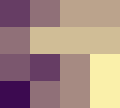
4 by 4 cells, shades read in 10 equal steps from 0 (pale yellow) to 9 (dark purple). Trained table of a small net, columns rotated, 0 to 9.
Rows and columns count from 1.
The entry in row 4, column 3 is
4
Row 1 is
7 5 3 3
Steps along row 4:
down down down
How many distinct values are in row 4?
4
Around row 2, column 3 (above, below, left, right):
3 4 2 2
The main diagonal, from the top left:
7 2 4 0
